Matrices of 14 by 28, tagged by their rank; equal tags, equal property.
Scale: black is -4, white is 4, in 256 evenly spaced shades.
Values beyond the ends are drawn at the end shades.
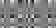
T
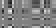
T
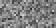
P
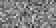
P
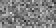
P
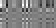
T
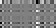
T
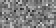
P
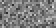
P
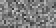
P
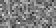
P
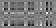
T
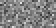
P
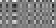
T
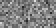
P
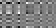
T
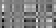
T
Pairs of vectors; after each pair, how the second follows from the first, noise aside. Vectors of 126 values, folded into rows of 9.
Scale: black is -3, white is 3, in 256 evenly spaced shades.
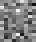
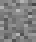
shrunk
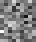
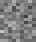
shrunk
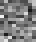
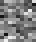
sign-scrambled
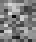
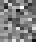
shuffled
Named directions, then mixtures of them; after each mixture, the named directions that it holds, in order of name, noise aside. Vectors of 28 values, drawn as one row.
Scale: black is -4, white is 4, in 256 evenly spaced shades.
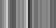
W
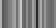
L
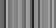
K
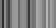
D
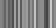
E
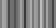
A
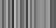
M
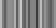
L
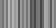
A, E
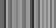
K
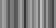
A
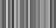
K, M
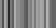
A, D, M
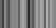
D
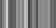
W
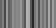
K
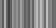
A, D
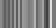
E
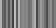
E, L, M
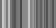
D, K, L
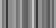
K, L, W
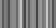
A, D, L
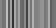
M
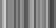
A, E, K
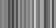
A, E
